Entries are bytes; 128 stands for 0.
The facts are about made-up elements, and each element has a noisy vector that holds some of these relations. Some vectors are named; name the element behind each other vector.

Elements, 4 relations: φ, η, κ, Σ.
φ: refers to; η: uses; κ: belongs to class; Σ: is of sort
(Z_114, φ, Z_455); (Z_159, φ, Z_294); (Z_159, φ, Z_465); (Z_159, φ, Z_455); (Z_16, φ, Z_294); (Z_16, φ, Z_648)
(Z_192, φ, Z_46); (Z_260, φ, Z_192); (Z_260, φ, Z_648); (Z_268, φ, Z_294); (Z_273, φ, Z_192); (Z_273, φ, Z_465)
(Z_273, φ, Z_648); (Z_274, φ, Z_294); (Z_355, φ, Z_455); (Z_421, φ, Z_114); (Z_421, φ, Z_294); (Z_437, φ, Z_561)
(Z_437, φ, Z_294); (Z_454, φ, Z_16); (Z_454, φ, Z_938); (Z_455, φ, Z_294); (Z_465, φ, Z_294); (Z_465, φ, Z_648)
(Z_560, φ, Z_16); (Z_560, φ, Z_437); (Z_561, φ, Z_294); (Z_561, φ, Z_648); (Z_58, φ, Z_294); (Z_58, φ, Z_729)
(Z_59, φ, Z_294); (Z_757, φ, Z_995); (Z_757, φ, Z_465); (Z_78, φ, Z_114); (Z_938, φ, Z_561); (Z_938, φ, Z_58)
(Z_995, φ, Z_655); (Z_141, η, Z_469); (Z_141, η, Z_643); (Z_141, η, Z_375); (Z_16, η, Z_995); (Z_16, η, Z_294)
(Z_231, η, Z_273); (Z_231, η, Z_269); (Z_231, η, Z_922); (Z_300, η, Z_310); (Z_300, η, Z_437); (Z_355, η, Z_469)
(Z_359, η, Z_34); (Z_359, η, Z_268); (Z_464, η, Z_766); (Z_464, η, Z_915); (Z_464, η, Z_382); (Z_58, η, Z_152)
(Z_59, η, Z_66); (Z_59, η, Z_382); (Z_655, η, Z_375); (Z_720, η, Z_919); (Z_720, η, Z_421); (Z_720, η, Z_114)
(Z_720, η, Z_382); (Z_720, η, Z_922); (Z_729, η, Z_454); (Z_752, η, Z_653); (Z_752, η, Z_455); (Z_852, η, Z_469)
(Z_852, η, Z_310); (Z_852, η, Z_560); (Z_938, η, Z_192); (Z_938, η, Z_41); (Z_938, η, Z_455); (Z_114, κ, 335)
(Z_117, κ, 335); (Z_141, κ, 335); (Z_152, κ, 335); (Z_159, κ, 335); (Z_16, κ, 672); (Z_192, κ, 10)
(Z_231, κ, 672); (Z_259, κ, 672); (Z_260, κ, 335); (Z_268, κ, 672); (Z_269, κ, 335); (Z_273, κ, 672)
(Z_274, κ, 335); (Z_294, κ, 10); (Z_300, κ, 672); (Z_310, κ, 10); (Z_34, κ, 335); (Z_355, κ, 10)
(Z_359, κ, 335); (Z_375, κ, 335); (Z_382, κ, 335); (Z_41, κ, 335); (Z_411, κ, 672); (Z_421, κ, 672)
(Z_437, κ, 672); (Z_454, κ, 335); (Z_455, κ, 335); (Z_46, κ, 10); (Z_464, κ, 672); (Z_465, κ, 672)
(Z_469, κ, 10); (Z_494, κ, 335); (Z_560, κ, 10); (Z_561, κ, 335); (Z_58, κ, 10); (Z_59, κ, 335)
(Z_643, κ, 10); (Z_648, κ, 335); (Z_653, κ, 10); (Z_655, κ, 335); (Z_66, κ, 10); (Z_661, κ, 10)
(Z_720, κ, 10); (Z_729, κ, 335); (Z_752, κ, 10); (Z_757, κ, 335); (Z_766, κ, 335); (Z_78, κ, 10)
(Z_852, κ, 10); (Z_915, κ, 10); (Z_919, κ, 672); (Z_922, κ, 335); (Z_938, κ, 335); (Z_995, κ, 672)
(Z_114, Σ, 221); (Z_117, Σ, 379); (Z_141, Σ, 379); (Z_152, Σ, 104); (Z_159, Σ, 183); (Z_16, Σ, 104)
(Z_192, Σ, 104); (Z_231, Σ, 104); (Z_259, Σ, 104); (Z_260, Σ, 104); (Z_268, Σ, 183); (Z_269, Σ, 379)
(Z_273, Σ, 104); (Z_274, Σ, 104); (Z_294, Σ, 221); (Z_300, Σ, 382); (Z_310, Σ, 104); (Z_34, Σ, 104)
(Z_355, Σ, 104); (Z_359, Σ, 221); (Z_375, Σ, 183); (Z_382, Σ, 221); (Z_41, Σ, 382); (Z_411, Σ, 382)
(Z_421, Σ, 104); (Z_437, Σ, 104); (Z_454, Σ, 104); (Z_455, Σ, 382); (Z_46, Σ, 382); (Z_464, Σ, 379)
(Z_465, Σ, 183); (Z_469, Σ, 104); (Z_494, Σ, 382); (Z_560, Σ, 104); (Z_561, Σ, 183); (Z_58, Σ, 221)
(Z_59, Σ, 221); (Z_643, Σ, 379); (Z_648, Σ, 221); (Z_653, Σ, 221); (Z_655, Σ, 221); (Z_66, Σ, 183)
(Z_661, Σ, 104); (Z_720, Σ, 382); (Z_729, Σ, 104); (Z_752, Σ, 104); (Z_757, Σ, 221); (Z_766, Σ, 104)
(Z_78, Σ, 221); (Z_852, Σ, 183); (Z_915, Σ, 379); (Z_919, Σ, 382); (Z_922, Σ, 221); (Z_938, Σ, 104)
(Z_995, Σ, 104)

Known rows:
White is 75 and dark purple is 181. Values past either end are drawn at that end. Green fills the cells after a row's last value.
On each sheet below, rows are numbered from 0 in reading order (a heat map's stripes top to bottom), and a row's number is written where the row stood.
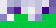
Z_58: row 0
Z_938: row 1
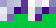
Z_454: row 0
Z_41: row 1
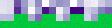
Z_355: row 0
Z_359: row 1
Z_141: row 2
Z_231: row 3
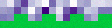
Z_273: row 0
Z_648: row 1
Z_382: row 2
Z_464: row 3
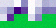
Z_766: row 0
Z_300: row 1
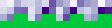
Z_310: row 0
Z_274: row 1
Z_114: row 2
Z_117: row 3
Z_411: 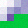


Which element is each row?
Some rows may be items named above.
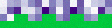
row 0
Z_58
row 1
Z_159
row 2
Z_757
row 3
Z_16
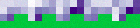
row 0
Z_653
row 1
Z_919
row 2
Z_260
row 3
Z_66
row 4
Z_454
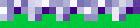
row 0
Z_59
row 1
Z_766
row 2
Z_114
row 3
Z_561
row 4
Z_454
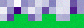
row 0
Z_114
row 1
Z_465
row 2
Z_355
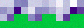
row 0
Z_421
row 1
Z_653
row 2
Z_34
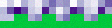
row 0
Z_152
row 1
Z_437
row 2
Z_375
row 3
Z_437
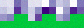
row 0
Z_560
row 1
Z_766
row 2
Z_655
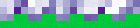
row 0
Z_437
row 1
Z_995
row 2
Z_78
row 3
Z_294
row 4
Z_46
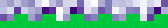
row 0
Z_268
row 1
Z_269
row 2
Z_729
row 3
Z_192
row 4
Z_852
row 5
Z_455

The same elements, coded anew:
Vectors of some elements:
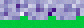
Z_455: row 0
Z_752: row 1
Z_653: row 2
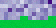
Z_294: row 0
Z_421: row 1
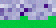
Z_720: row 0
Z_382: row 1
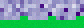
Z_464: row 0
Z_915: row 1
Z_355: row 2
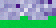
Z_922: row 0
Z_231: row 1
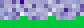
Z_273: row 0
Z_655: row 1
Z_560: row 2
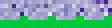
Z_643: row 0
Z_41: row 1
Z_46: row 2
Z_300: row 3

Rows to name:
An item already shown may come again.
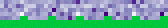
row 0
Z_59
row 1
Z_46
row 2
Z_465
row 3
Z_78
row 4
Z_437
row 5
Z_66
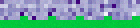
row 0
Z_66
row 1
Z_852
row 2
Z_995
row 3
Z_455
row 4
Z_561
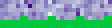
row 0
Z_159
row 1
Z_561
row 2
Z_653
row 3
Z_159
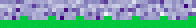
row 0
Z_268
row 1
Z_729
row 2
Z_58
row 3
Z_465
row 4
Z_294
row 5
Z_16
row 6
Z_114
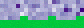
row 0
Z_757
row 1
Z_375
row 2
Z_192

